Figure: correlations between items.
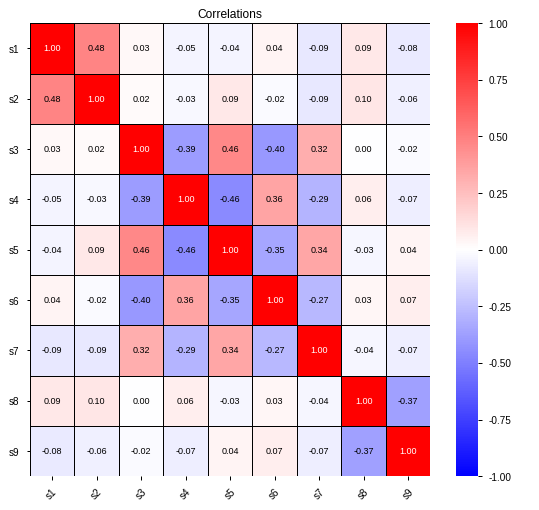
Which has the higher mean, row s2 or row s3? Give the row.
s2
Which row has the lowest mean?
s4
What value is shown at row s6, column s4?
0.36
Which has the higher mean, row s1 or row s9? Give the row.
s1
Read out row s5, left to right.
-0.04 0.09 0.46 -0.46 1.00 -0.35 0.34 -0.03 0.04
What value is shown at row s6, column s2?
-0.02
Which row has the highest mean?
s2
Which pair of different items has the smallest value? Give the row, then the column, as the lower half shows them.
s5, s4
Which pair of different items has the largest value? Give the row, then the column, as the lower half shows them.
s2, s1
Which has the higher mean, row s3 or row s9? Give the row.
s3
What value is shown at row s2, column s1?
0.48
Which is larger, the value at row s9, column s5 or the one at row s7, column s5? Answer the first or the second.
the second
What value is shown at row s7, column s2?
-0.09
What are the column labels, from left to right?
s1, s2, s3, s4, s5, s6, s7, s8, s9
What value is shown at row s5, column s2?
0.09
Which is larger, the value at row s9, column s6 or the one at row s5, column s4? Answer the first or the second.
the first
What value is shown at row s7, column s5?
0.34
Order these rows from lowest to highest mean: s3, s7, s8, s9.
s9, s7, s8, s3
